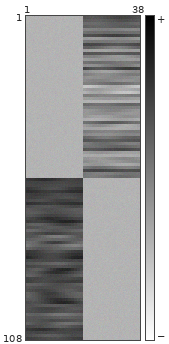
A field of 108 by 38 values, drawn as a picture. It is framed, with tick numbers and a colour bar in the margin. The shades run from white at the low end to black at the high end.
It is made of 2 by 2 panels. Panel 1,1: low, flat. Panel 1,2: middling, streaked across, strong in contrast. Panel 2,1: high, streaked across. Panel 2,2: low, flat.
